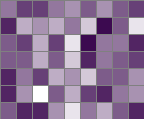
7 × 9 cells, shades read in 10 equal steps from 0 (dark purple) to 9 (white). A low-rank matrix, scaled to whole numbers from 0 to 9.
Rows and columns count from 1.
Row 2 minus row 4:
-2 3 -1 3 -3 6 -4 0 6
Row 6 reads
1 5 9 3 6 2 1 4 5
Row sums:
30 40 30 32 36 36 32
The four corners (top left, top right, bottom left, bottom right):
4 2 3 1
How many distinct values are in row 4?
6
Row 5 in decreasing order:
7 6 5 5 4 3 3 2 1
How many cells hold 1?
9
